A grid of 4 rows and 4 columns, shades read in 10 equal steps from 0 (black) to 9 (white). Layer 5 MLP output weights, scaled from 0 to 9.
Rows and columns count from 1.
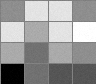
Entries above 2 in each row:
4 4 4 3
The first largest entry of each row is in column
2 4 1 2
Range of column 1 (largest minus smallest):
8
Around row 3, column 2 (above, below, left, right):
6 4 6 6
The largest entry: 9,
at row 2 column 4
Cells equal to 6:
3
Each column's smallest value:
0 4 3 3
